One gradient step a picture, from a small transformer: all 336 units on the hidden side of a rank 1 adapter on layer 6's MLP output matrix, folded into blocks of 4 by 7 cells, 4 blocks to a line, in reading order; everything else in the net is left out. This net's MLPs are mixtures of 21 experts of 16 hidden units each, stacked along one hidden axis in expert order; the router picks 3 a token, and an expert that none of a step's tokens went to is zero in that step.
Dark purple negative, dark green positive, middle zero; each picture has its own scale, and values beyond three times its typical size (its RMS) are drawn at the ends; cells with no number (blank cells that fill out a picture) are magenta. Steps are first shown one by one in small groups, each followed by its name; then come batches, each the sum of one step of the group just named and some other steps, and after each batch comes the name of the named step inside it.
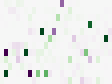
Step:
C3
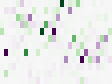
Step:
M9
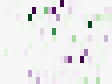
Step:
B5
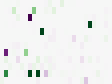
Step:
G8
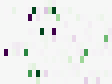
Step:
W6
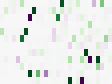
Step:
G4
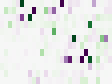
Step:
B5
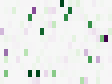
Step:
G8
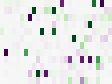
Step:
B5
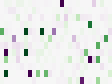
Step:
C3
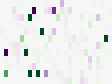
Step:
C3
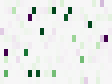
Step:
G8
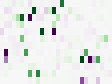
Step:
W6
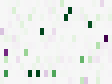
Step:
G8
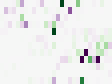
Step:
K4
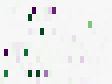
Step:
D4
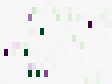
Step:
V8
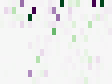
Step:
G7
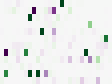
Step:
D4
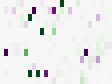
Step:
K4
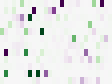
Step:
D4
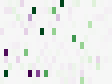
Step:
G7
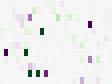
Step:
V8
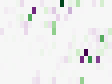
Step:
K4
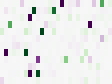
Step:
V8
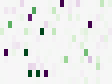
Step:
V8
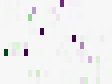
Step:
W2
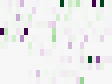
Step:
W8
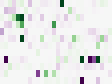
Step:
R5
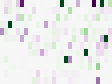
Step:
W8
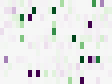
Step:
R5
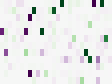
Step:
W8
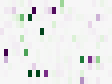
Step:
R5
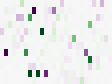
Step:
W8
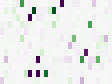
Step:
R5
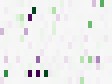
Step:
R5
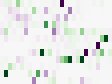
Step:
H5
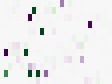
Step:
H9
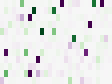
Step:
H9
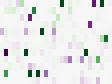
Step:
H9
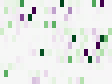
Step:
H5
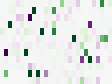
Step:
H9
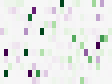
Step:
H5
